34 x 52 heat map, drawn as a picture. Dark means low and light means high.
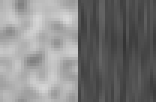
The table splits into one row of 2 panels. Panel 1,1: high, blotchy. Panel 1,2: low, streaked downward, faint in contrast.
